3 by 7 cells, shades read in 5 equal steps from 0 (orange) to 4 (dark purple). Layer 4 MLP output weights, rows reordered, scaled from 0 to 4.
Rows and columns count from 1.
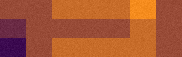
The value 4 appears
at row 3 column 1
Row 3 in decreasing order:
4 2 2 1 1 1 1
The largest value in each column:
4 2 2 2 2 1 2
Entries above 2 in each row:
0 1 1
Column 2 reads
2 2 2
